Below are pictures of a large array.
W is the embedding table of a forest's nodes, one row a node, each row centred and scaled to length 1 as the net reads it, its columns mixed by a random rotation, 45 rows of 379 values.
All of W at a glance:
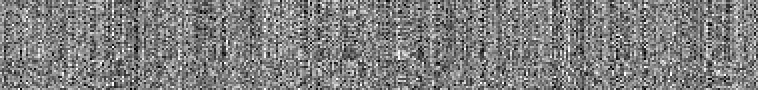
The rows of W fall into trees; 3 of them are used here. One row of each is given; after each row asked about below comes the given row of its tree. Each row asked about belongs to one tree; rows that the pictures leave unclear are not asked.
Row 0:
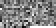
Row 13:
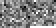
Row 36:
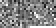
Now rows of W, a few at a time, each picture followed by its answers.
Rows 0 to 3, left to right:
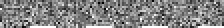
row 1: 36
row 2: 0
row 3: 0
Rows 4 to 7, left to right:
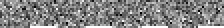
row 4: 13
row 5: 0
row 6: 0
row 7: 36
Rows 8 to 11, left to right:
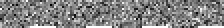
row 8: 0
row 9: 13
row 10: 13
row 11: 0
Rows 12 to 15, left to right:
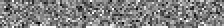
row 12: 36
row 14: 0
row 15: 13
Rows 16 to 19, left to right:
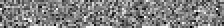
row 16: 0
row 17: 0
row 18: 13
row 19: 0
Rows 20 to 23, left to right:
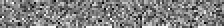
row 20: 13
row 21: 36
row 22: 13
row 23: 0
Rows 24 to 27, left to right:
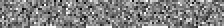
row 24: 13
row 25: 13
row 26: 13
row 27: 13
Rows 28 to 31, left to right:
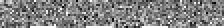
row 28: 13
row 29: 13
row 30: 0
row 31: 36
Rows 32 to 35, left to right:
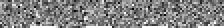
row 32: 36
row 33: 0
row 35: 36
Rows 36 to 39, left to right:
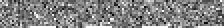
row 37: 36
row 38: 13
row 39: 0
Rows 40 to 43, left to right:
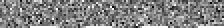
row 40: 13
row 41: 0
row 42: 0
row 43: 36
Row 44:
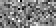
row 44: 13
